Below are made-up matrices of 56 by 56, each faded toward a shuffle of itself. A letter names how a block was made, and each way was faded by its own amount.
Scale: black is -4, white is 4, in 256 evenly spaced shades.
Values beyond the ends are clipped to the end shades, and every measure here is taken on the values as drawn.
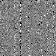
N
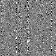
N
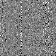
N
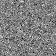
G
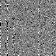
N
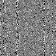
N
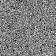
G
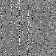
N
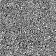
G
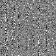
N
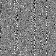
N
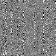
N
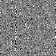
N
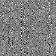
N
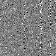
N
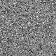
G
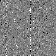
N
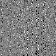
N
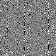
N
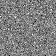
G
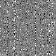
N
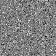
G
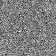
G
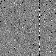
N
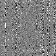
N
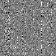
N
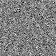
G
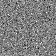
G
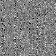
N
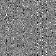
N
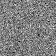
G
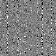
N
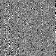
N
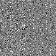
N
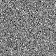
G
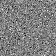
G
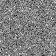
G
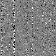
N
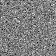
G
